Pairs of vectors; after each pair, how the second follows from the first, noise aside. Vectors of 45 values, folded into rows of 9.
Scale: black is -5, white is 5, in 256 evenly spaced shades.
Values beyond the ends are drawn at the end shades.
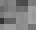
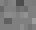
partly zeroed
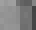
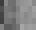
reversed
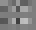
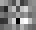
scaled up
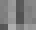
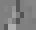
partly zeroed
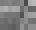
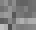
reversed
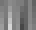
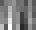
scaled up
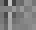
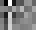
scaled up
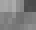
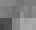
reversed
